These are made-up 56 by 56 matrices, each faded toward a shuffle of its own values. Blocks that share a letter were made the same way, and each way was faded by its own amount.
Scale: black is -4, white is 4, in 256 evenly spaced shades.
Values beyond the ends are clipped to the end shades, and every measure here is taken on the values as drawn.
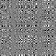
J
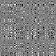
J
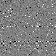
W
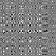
J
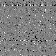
W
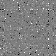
W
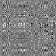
J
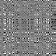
J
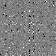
W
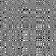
J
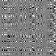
J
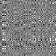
J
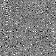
W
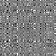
J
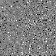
W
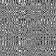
J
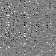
W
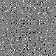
W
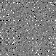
W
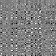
J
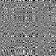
J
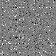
W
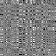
J
